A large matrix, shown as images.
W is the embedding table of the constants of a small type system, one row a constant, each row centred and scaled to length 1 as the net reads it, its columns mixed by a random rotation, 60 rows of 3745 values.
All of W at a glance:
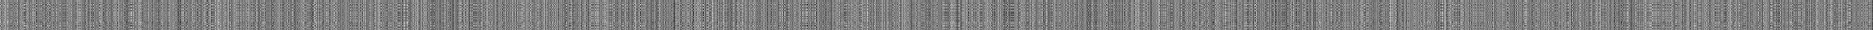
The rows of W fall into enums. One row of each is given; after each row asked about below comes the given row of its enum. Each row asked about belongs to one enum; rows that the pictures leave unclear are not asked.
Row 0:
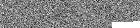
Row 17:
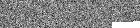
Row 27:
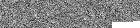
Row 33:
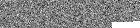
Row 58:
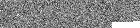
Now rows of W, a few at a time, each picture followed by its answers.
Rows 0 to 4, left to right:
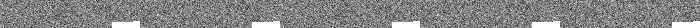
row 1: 58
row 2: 0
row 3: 58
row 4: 17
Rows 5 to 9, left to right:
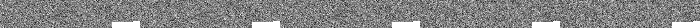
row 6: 27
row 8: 17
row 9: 17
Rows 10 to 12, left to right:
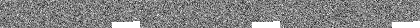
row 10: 33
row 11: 58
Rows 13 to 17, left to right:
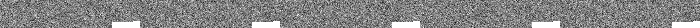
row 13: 27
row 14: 17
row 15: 58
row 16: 0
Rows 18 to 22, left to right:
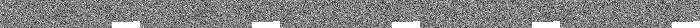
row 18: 0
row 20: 58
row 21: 17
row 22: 58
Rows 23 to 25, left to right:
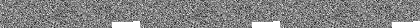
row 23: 0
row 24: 0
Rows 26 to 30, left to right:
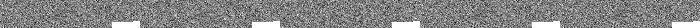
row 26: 0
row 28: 33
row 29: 0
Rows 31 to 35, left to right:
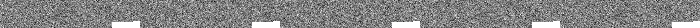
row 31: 0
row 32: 17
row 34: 27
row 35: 0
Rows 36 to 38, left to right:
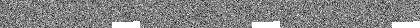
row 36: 17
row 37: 0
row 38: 58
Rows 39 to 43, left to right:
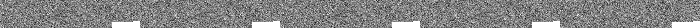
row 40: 27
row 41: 0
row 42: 27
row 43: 58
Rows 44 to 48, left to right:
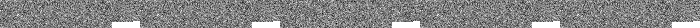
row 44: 58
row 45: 58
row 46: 17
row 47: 58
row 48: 58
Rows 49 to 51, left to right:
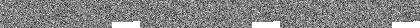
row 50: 17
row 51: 17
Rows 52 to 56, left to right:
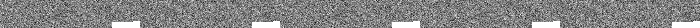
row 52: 0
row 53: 17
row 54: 0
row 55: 27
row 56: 17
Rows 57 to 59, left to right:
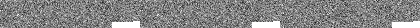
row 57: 58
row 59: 0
